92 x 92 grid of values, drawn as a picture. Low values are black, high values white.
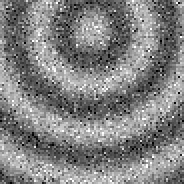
The ninth with the highest average is the bottom middle. No overall slope runs across the table. The histogram is bell-shaped. Rings spread out from the top middle.
